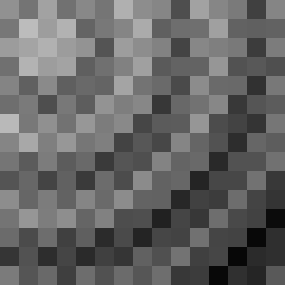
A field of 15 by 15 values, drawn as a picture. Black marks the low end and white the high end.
The ninth with the lowest average is the bottom right. Concentric rings centre on the top left. The top left is the ninth with the highest average. A checkerboard runs through the table. The field climbs toward the top left. No single row or column stands out from its neighbours.
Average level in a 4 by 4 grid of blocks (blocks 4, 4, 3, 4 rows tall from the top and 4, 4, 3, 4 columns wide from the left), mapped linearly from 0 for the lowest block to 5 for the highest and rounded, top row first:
5433
4332
3221
2110
